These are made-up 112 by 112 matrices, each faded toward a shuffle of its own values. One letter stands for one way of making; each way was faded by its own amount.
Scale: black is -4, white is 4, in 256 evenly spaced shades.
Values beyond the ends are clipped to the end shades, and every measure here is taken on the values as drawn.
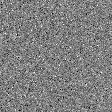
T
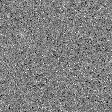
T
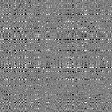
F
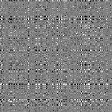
F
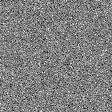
T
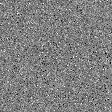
T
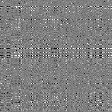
F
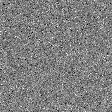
T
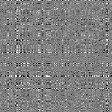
F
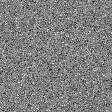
T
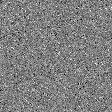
T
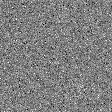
T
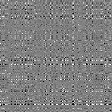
F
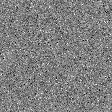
T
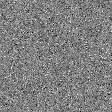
T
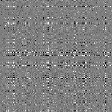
F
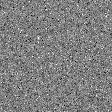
T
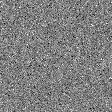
T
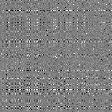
F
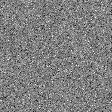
T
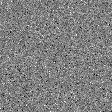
T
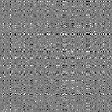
F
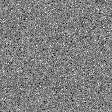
T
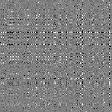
F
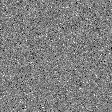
T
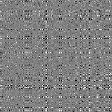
F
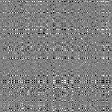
F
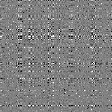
F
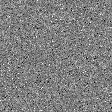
T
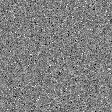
T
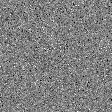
T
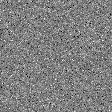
T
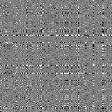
F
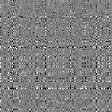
F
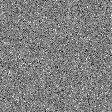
T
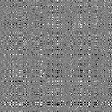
F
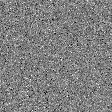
T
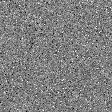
T
